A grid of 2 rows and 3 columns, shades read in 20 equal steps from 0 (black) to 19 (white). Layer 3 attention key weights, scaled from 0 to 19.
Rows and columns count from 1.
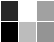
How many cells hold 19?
1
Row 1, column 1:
3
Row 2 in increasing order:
0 11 14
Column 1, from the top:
3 0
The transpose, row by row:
3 0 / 19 14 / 12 11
